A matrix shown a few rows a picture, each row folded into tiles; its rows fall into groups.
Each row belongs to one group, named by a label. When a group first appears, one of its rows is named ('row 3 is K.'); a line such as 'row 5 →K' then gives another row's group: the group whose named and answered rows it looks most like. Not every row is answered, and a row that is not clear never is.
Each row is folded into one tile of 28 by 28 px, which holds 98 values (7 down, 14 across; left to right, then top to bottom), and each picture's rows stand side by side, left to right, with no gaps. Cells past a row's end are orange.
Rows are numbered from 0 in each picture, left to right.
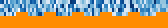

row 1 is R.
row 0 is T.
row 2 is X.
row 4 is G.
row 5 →X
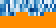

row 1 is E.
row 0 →R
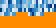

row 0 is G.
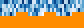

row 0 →R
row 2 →R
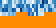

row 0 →E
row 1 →X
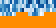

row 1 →G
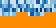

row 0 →E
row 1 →X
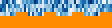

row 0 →R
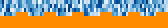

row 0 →G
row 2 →X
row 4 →R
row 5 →R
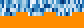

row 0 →G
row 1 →E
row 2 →R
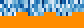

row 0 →T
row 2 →R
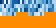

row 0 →T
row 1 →T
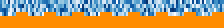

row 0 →E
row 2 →E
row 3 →T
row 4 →T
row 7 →T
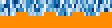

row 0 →X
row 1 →G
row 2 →G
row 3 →X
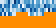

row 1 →E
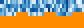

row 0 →T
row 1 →E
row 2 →G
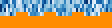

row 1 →X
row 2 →E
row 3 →T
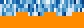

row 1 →R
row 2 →G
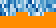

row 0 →X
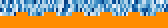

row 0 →G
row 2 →G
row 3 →T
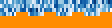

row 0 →T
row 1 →X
